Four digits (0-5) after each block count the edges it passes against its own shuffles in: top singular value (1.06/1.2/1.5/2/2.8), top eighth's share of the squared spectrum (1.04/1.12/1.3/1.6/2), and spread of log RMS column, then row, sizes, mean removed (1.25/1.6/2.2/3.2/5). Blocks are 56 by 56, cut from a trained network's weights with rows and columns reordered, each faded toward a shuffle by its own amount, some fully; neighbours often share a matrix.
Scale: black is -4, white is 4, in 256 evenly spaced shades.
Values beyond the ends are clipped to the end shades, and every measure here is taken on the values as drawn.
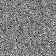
0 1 0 0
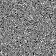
0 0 0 0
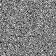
0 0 0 0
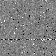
3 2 0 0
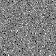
1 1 0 0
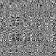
3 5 2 3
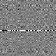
4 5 0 2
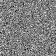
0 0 0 0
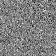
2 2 0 0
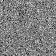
1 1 0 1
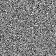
0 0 0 0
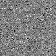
2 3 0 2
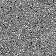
0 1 0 0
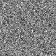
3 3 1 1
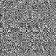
3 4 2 2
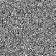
2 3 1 0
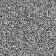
3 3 1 1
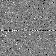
3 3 0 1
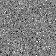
0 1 0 0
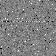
2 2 0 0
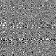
3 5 2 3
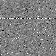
3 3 0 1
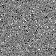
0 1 0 0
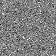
0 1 0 0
